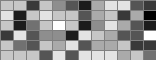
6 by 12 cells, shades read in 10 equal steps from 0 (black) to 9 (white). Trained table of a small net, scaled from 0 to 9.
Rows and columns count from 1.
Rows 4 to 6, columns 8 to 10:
7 6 3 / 6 6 7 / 8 8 6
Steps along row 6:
same same down up down up same same down up down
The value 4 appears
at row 3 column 3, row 5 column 2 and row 6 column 12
